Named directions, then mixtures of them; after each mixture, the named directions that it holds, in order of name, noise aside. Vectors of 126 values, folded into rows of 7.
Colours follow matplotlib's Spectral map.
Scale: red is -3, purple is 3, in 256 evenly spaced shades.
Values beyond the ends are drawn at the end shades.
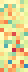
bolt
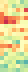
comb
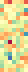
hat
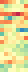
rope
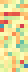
bolt, rope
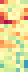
comb, rope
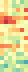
comb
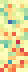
bolt, comb, rope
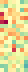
bolt, comb, rope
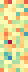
hat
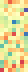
bolt, comb, hat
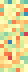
hat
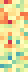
comb, hat, rope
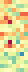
comb, hat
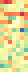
hat, rope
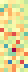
bolt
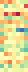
rope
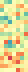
comb, hat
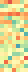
bolt, hat, rope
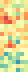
comb, hat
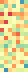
bolt, rope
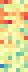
comb, hat, rope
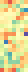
bolt, hat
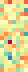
hat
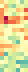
comb
